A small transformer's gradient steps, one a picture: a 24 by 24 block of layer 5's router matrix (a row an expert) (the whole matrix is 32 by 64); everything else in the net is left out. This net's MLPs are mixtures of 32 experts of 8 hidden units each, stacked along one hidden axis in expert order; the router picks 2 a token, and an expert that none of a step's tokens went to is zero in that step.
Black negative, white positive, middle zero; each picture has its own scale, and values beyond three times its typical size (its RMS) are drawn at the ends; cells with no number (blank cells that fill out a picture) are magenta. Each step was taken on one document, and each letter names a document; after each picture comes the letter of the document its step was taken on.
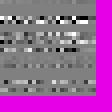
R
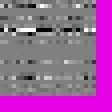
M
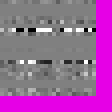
M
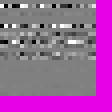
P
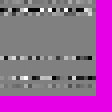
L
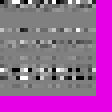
L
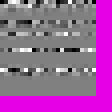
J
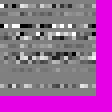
P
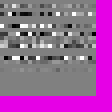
P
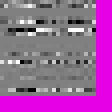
M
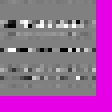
J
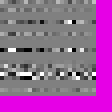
J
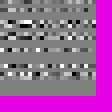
J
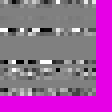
M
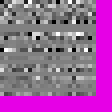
R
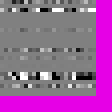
L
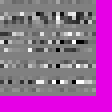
R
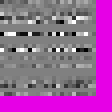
R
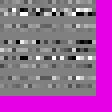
L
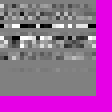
P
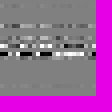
P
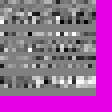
R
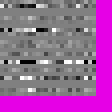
M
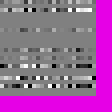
L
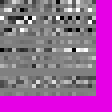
R
